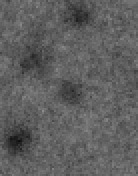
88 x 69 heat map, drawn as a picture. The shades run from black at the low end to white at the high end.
Odd rows or columns: none. Grain: blotchy. Dips: four. Average level on the scale: 40%. Histogram: skewed, a long tail of low values.
